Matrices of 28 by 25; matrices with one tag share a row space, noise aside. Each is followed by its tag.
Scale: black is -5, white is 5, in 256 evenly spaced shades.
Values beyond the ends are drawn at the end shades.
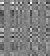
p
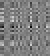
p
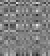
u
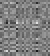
u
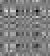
u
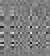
p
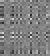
p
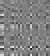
p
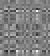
u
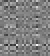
u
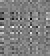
p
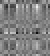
u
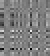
p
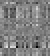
u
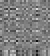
u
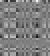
u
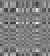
u
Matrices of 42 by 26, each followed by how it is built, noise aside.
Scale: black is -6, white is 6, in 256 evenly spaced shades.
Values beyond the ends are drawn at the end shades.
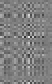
low rank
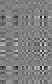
low rank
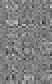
low rank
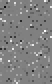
sparse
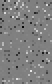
sparse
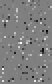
sparse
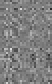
low rank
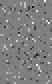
sparse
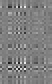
low rank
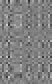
low rank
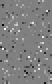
sparse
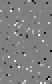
sparse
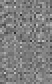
low rank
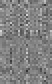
low rank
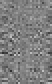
low rank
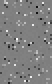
sparse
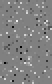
sparse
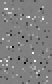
sparse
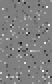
sparse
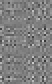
low rank
